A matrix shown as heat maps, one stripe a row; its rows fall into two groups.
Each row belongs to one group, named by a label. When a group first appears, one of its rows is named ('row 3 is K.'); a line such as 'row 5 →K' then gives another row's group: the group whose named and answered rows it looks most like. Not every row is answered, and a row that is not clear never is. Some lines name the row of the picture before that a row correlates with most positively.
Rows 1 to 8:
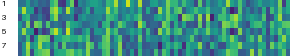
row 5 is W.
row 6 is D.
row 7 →D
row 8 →D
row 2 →W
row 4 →D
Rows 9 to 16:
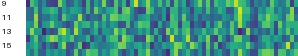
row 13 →W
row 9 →W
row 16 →D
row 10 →D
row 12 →D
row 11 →D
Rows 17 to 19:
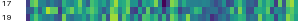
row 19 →D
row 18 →D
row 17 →D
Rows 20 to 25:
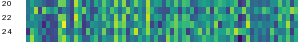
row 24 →W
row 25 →W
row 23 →W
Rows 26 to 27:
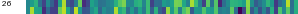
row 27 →W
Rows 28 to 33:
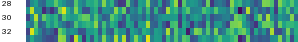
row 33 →W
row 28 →D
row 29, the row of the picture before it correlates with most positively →27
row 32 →W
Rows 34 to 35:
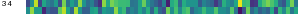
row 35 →W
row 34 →D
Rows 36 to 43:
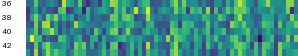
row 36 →D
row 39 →D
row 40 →D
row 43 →D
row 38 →D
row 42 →D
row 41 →W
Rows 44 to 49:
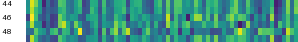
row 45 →W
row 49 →W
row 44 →W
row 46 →W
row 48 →D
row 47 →W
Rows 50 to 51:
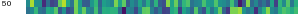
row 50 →W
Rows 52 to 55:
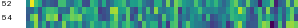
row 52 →W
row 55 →D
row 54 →D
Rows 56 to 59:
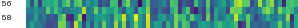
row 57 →D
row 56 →D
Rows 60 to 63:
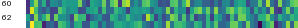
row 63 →W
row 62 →D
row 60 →D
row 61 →W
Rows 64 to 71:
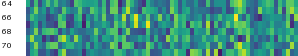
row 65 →D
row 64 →D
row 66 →W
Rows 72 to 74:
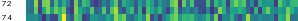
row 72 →D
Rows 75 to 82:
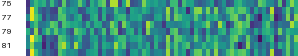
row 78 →D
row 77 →W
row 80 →W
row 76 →W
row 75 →D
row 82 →W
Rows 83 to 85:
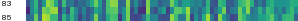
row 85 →D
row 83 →D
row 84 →D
